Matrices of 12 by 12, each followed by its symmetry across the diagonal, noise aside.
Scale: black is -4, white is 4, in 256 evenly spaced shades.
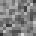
symmetric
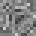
symmetric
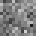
antisymmetric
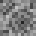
symmetric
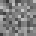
antisymmetric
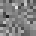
antisymmetric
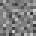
antisymmetric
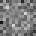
symmetric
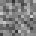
antisymmetric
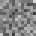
symmetric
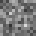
symmetric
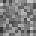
antisymmetric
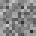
symmetric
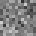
antisymmetric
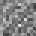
symmetric
